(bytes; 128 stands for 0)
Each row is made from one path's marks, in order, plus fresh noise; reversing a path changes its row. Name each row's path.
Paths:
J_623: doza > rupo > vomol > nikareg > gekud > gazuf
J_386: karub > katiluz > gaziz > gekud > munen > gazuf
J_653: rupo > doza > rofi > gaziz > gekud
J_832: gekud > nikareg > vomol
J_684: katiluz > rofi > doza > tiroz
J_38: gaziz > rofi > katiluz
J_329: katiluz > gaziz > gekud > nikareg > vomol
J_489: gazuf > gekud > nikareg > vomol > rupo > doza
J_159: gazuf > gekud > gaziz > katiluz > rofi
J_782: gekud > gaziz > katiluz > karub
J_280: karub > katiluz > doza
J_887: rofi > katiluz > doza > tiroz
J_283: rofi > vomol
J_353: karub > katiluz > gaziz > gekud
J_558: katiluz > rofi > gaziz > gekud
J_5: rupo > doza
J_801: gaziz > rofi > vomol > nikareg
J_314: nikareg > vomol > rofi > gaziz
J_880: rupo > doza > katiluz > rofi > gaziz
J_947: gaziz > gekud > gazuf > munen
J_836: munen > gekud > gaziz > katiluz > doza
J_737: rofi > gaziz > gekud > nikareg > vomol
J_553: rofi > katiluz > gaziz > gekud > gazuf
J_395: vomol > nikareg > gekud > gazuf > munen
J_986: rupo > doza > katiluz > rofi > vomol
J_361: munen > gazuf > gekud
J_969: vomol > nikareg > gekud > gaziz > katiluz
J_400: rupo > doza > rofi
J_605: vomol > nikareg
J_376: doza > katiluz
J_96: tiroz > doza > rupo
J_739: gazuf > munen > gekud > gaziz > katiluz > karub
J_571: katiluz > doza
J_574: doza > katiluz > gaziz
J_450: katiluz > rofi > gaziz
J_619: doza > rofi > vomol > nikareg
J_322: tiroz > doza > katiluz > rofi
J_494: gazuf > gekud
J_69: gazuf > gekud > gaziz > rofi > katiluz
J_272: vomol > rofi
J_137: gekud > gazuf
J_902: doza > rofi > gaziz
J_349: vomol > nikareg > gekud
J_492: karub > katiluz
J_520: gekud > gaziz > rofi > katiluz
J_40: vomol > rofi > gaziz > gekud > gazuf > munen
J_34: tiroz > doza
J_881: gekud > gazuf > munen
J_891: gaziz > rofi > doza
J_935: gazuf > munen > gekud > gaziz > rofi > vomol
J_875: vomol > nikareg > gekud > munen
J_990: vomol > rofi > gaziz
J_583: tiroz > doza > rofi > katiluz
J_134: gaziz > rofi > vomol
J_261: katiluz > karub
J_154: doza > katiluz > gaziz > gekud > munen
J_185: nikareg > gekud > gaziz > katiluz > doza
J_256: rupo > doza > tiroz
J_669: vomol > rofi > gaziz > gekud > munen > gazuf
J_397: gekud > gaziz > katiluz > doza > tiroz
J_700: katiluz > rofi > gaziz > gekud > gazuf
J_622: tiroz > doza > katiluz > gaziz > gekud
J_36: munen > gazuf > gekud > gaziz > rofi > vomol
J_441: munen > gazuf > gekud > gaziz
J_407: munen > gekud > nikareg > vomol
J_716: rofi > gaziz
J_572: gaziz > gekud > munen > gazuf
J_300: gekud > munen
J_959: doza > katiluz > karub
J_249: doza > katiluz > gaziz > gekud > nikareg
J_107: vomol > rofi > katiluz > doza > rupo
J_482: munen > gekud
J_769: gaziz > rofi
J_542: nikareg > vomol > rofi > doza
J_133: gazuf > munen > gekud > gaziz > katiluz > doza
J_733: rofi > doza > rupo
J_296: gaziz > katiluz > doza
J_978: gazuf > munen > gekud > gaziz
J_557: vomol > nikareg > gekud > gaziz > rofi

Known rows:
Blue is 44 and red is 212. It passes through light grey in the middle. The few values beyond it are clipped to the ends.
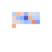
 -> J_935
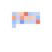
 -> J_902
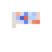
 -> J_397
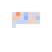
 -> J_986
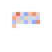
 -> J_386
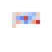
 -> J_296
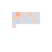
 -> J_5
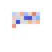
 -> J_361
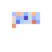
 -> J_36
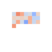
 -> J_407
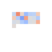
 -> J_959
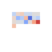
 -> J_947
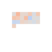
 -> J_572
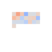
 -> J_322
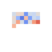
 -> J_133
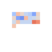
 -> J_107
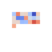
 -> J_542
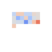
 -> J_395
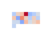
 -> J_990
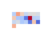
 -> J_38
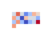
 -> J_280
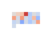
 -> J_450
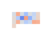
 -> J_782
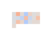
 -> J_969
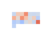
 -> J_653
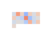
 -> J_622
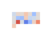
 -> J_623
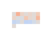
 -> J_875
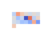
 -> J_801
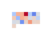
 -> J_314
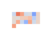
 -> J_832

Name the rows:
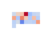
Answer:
J_716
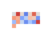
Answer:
J_492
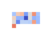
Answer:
J_69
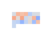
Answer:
J_880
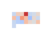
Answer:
J_669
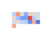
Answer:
J_520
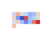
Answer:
J_571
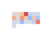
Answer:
J_558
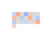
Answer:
J_583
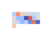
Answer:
J_134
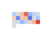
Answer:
J_40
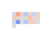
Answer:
J_256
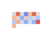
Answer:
J_353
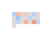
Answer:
J_272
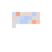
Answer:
J_283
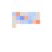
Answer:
J_261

